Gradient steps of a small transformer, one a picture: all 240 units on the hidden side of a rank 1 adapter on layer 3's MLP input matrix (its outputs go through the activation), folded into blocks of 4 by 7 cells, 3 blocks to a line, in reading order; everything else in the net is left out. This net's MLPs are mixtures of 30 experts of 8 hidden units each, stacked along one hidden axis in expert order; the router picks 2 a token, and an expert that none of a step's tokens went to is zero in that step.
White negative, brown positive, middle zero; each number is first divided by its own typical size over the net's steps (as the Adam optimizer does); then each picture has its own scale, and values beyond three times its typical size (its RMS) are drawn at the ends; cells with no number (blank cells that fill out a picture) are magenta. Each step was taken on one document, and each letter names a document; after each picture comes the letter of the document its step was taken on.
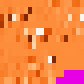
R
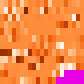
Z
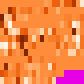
R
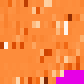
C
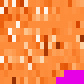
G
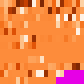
G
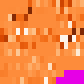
R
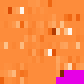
C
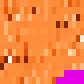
Z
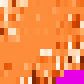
G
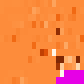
C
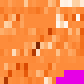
Z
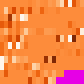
R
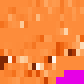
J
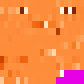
C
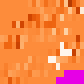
J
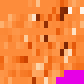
J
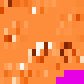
G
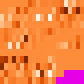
J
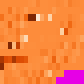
J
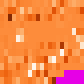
J
